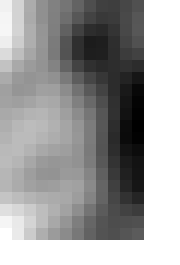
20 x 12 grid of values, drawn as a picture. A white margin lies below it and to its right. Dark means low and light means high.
Slope: up to the left. Ninth with the highest average: bottom left. Calmest part: middle left. Lone odd cells: none. Stripes: none. Ninth with the lowest average: middle right.
